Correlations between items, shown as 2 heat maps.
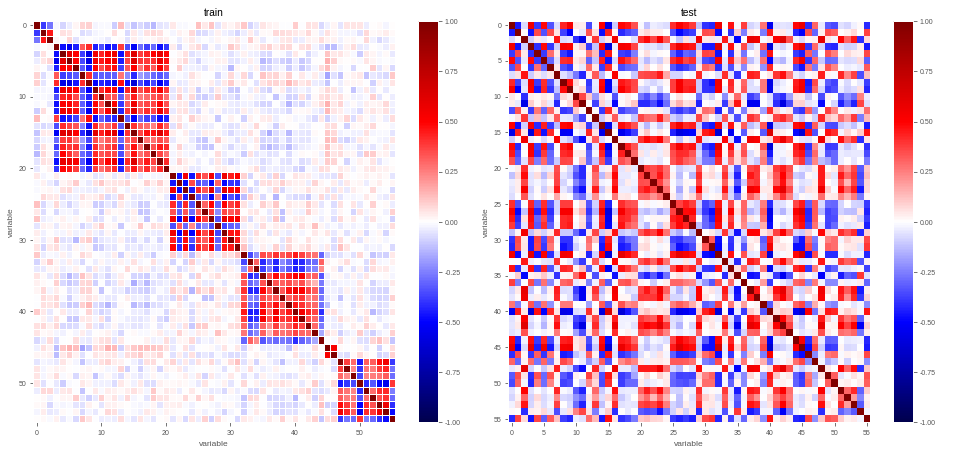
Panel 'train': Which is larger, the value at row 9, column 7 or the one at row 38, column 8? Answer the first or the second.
the second
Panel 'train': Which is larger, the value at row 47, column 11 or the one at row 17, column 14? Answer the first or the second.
the second
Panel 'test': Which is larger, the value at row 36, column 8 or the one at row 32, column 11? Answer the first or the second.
the first
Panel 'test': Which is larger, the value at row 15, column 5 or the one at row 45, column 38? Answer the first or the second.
the second
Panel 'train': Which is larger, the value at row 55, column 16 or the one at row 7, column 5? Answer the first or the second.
the first
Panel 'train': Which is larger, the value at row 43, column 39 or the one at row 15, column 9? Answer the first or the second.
the second
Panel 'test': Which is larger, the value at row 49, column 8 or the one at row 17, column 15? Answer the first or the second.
the first
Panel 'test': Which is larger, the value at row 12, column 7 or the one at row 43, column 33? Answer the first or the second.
the second
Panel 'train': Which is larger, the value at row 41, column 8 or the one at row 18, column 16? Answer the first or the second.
the second
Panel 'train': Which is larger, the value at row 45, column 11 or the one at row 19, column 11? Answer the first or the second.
the second
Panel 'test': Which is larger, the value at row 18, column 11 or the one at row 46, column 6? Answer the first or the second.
the second
